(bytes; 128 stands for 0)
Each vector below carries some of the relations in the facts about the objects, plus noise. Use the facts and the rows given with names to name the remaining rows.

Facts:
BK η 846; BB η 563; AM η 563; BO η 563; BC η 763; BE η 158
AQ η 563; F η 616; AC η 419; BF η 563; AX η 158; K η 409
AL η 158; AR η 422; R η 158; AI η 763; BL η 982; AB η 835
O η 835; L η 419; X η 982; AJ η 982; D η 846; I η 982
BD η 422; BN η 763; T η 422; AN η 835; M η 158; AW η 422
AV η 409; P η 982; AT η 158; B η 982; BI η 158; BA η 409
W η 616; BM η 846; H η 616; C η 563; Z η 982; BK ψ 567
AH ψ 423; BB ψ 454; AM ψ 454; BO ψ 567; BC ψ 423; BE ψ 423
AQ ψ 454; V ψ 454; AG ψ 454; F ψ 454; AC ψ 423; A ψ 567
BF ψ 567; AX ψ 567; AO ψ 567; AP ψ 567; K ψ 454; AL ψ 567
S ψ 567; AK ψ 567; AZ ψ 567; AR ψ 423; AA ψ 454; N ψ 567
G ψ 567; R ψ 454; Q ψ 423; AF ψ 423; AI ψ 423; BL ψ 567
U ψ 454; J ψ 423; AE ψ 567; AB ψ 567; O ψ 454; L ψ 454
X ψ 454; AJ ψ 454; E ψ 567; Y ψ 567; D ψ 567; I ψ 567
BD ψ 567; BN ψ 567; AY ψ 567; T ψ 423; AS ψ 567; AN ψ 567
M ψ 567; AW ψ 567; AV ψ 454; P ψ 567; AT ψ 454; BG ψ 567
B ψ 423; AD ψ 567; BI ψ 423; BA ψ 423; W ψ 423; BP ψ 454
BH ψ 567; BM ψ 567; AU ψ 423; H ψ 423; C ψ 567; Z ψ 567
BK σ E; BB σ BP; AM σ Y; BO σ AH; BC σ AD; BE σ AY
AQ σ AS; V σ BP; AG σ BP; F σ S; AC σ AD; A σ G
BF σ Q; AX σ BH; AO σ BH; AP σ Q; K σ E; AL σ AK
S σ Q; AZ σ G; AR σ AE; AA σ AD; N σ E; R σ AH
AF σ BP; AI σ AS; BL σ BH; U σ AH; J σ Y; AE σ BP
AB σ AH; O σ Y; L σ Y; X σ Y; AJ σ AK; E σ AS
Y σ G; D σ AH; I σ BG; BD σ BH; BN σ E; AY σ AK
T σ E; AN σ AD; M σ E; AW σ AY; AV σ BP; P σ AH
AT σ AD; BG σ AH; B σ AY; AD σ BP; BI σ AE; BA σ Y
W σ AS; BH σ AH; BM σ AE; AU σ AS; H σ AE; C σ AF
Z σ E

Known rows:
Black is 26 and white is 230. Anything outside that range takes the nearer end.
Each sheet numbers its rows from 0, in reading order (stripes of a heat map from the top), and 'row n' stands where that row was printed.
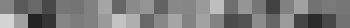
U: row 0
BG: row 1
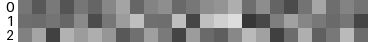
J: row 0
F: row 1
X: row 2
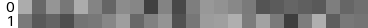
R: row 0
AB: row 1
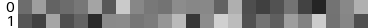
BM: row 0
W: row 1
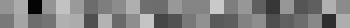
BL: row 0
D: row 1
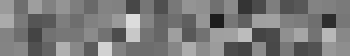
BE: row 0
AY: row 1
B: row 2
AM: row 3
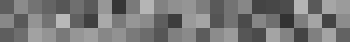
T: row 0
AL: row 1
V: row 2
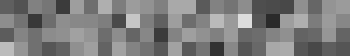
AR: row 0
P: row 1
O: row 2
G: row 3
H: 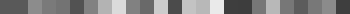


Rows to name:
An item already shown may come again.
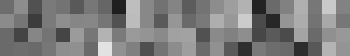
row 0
Z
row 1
P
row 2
AR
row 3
BB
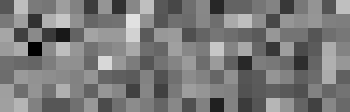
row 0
BK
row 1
I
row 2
AF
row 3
BL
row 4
BB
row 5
AU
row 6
R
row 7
AS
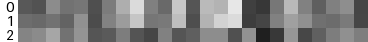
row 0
H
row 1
F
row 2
M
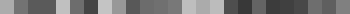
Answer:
AX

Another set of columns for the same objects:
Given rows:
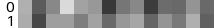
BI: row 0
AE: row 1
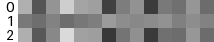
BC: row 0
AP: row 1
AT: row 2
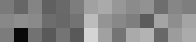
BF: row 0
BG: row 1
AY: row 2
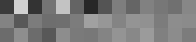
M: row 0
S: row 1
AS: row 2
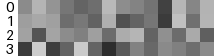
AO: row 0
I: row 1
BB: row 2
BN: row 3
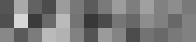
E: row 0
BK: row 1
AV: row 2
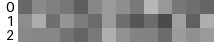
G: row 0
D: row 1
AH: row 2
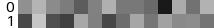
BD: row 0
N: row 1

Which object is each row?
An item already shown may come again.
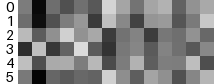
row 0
AY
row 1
BE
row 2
BM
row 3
K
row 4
H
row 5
AW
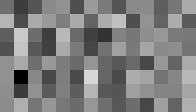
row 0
AL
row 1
C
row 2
Z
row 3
N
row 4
D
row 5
B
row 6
AJ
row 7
D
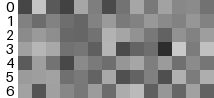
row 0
N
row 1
F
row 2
BO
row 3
BL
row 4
AQ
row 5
P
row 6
BB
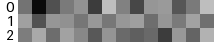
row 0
BE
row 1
BP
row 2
R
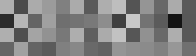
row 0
C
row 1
BA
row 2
C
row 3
W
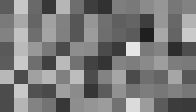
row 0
Z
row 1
R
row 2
AX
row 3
X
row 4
Z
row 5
AR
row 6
T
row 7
AM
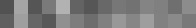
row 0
AI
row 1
AU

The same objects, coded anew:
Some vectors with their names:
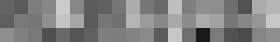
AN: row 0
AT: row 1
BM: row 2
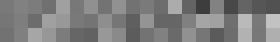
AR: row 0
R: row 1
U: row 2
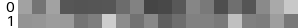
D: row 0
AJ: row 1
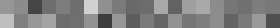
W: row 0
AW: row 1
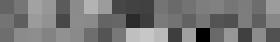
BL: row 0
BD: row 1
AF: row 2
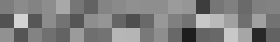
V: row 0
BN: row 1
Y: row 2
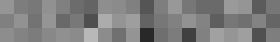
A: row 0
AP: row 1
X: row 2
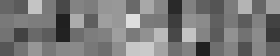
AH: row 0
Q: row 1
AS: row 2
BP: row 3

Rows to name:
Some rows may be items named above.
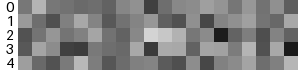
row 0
N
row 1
O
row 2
BP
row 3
E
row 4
O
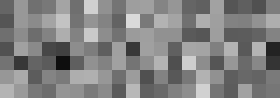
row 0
H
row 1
BC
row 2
H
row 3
E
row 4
AS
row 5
F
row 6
BF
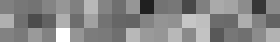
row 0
X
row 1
AQ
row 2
AC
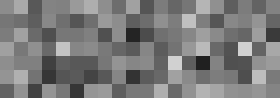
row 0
F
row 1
AU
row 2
T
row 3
BO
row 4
BM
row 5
BK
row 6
AI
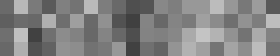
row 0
Z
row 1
AX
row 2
M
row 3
K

